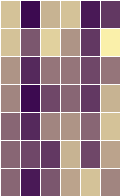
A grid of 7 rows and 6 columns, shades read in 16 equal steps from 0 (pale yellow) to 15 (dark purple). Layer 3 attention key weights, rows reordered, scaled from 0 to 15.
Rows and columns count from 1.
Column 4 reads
3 6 8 9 6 4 5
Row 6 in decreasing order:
12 11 11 9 5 4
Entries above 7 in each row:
3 2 5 4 3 4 3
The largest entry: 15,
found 2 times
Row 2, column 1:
3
